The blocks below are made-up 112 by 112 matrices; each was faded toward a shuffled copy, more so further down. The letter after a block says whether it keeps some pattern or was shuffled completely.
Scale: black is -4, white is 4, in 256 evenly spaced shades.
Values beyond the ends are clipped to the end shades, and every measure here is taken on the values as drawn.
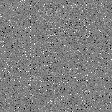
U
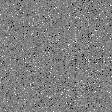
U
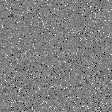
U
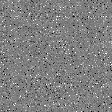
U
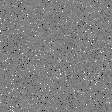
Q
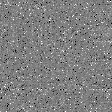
U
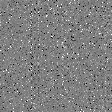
U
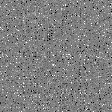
U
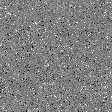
Q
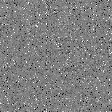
U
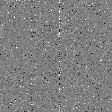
U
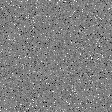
Q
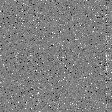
U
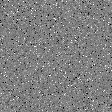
Q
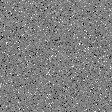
Q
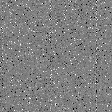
U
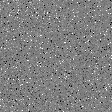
Q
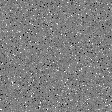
Q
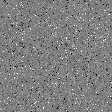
U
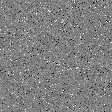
Q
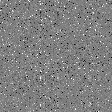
U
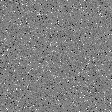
Q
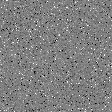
Q
